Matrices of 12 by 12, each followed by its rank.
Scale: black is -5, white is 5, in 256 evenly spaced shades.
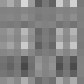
one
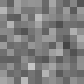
full rank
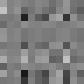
two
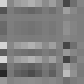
one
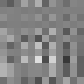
two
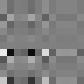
one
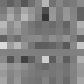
two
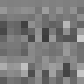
two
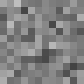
full rank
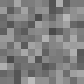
full rank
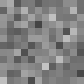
full rank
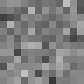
full rank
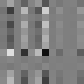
one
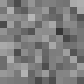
full rank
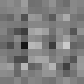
two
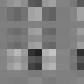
one
